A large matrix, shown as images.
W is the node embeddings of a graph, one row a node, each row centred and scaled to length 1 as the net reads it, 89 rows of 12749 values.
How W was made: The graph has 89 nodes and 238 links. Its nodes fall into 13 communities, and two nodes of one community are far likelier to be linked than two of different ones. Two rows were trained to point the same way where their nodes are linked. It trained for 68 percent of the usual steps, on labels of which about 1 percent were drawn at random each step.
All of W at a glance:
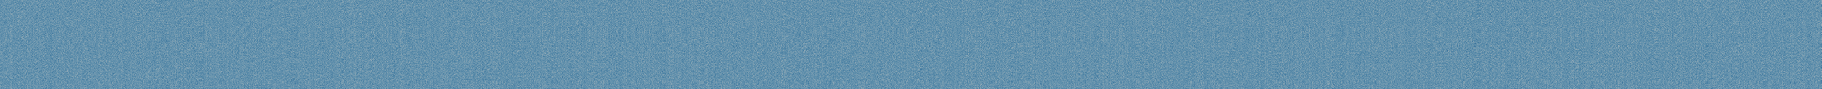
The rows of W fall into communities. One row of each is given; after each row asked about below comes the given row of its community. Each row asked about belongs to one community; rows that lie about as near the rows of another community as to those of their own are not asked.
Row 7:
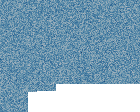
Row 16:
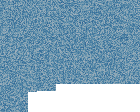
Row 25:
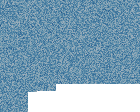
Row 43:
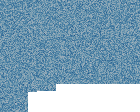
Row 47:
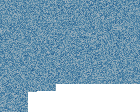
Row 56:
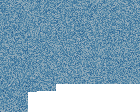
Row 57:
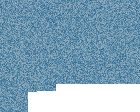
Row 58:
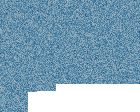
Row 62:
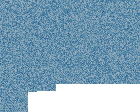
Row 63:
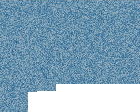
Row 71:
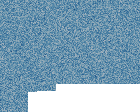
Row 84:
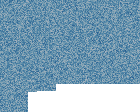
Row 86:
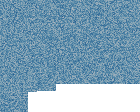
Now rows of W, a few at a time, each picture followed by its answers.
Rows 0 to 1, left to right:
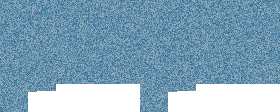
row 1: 58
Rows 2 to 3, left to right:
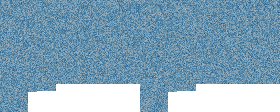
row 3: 63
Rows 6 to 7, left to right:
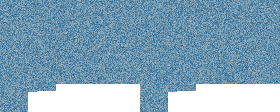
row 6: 86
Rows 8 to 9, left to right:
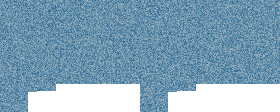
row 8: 62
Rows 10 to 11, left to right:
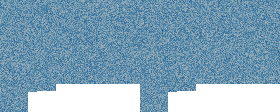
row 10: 57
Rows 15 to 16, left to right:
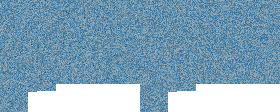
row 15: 62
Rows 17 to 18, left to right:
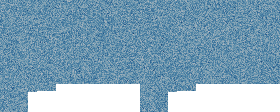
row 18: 71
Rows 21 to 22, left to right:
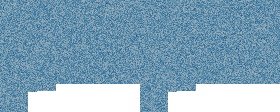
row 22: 16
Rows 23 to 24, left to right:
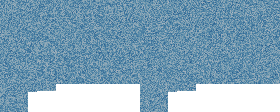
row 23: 58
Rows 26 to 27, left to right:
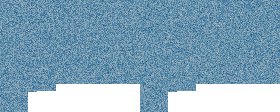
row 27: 47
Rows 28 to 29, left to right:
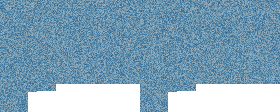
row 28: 56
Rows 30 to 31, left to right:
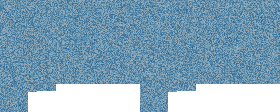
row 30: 56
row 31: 25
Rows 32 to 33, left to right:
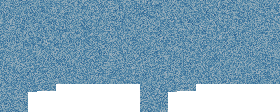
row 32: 57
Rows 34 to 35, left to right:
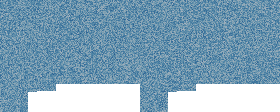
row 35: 62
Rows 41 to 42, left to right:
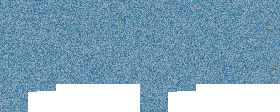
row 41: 25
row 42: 7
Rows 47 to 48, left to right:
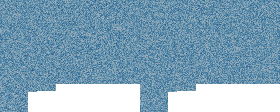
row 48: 25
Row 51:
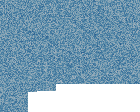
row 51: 58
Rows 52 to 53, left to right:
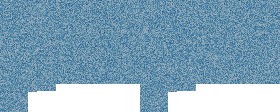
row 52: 16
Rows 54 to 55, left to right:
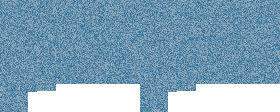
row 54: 58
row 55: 16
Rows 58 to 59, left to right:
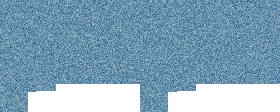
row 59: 86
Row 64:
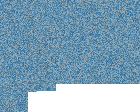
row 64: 56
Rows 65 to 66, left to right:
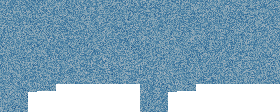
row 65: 63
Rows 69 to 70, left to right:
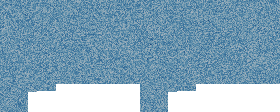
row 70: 84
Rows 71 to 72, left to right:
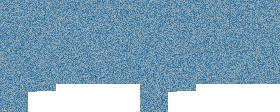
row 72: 86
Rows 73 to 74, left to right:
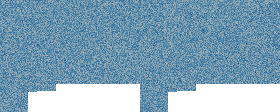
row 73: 63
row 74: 57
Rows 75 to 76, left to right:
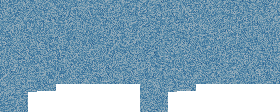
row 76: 86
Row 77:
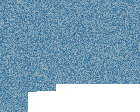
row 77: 84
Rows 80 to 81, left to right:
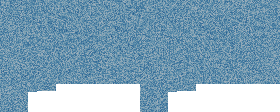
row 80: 57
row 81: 56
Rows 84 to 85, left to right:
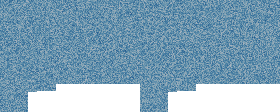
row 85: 43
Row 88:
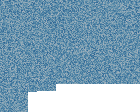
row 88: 62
